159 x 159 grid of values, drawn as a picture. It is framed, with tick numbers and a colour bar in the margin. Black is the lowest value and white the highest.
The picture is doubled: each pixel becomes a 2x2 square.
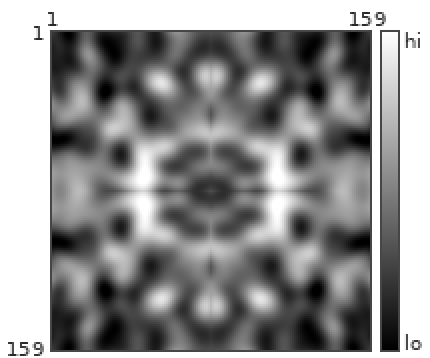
Average level on the scale: 40%. Lone odd cells: none. Grain: smooth. Mirror symmetry: left to right and top to bottom. Slope: none.
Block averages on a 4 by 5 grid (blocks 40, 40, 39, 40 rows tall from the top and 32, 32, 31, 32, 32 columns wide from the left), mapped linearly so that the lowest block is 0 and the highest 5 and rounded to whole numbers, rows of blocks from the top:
01210
35353
35353
01210
